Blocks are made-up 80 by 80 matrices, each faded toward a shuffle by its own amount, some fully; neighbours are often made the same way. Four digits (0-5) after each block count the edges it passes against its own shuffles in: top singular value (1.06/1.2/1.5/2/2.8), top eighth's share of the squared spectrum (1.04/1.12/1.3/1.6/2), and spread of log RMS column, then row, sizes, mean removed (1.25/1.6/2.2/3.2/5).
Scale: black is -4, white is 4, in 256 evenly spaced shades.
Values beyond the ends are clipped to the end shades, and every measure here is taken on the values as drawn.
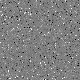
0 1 0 0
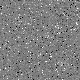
2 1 0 0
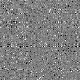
4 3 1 2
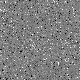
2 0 0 0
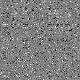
3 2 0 1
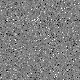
3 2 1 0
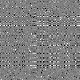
5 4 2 3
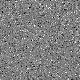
3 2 0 0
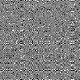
5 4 2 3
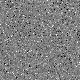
2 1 0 0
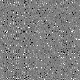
4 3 2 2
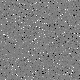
0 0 0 0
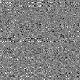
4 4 1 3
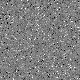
0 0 0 0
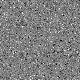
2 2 0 0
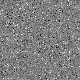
1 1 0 0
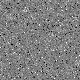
0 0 0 0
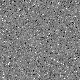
1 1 0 0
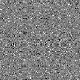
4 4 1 2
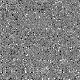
3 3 1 2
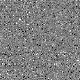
3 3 1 2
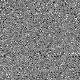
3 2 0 1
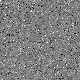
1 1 0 0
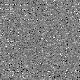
3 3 1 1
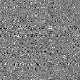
4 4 2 3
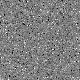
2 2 0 0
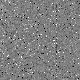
2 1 0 0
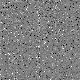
2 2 1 0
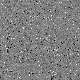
1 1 0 0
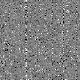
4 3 2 1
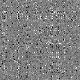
4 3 2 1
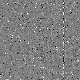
3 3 1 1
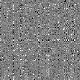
4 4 3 2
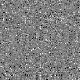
3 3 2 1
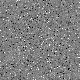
0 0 0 0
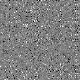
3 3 2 1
